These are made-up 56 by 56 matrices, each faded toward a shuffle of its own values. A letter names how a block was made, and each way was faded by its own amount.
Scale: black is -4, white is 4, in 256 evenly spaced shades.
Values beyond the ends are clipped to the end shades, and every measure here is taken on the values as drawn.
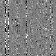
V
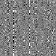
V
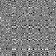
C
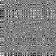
C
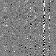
V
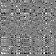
C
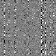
V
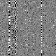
V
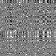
C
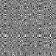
C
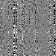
V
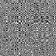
C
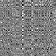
C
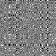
C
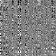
V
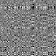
C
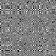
C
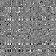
C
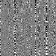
V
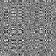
C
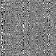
V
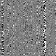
V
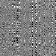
V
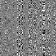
V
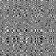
C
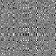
C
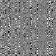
V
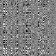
V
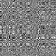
C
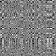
C
